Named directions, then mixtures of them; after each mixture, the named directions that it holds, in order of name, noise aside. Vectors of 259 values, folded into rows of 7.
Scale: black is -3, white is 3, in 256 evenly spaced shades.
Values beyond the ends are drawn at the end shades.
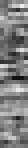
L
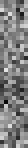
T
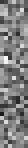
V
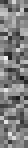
L, V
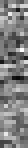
L, T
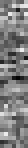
L, T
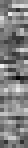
L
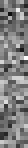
L, T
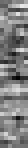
L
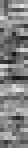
L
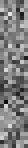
T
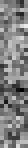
L, T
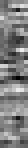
L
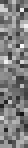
T, V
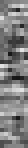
L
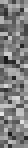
V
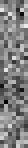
T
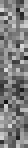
T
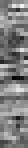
L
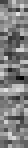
L, V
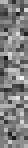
L, V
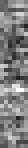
L, T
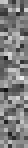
L, V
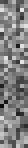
T, V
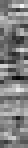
L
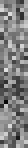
T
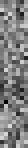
T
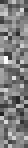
V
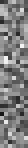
V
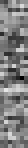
L, V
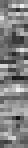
L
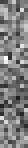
T, V
